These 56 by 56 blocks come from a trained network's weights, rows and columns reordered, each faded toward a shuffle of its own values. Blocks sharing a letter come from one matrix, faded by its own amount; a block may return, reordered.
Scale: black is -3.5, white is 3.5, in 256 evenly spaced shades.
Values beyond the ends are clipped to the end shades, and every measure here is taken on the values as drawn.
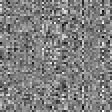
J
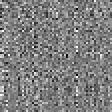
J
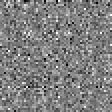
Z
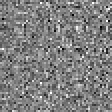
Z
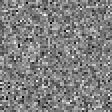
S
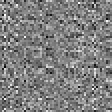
J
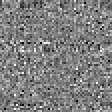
Z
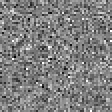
Z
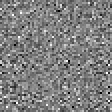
Z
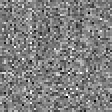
Z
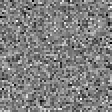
S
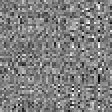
J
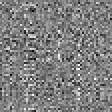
J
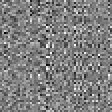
J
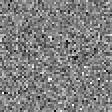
S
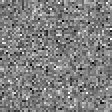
S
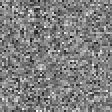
S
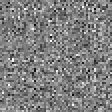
Z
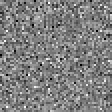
S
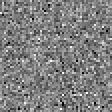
S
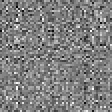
J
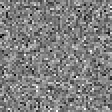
S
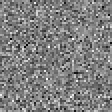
S
